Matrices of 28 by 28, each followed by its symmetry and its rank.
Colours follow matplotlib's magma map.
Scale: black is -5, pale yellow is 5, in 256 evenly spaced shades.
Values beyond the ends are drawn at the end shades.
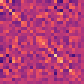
symmetric, rank five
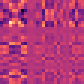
antisymmetric, rank two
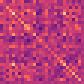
symmetric, rank five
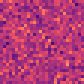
neither, full rank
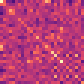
symmetric, rank five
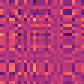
antisymmetric, rank two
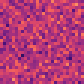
neither, full rank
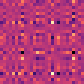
antisymmetric, rank two
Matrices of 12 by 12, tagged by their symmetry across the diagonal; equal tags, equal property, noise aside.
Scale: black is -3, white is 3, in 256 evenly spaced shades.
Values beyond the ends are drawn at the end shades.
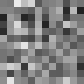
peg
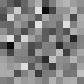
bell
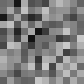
bell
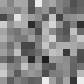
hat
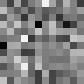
peg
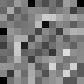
bell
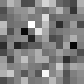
peg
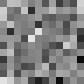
bell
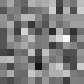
peg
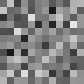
bell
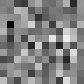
hat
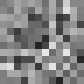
bell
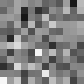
hat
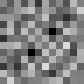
bell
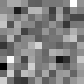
hat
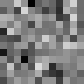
hat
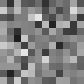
peg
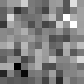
peg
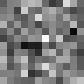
hat
